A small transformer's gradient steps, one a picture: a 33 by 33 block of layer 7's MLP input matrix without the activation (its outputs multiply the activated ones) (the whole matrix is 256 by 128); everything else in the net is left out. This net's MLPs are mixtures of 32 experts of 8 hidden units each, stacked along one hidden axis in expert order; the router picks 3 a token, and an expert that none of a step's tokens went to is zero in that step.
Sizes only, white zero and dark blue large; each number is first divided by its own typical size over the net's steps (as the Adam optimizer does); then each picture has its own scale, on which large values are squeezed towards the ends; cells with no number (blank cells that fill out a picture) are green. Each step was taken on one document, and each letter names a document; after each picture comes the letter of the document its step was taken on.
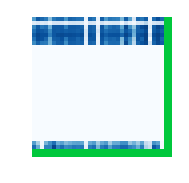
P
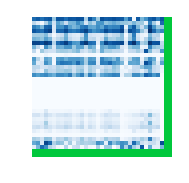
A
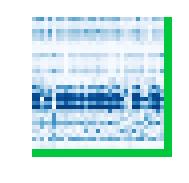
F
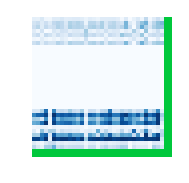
P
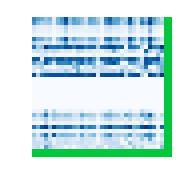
A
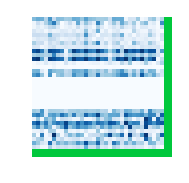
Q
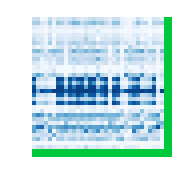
F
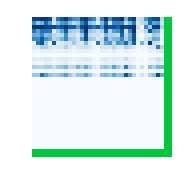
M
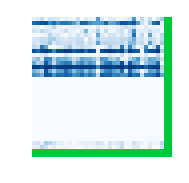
A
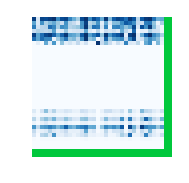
M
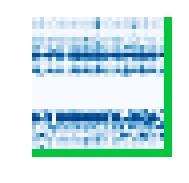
Q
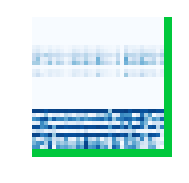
Q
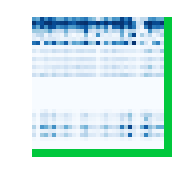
M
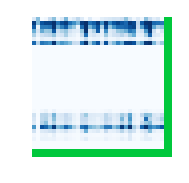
M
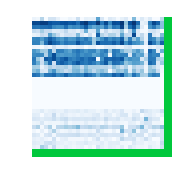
A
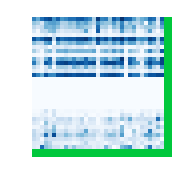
A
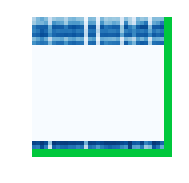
P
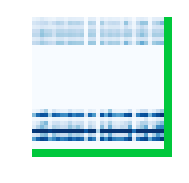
P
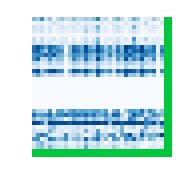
Q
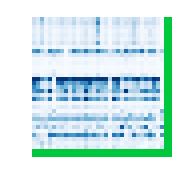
Q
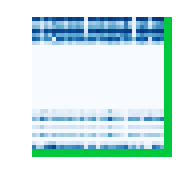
P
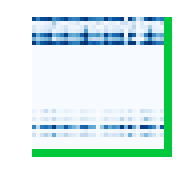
M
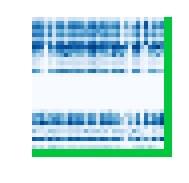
F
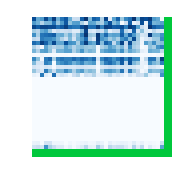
A
